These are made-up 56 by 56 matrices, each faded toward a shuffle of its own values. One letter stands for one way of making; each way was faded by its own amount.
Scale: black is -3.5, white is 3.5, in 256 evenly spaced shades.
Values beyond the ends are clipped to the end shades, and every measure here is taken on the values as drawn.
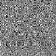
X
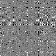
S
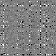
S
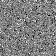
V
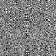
X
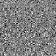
X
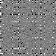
S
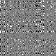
S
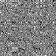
X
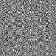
X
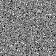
V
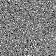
V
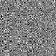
X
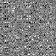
X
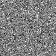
V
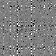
S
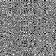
X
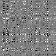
S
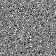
V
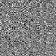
X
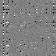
S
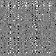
S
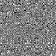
X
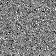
V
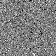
V
